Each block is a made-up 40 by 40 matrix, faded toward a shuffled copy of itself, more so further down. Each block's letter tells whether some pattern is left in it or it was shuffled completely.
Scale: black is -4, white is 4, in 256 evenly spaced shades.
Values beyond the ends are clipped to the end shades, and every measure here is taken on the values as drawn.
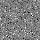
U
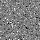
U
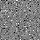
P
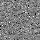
U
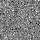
U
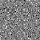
P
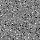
U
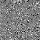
P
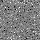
U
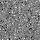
U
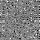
P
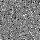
U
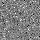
P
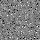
U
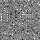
P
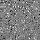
P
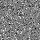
U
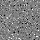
P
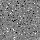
U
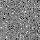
P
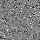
U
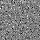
P
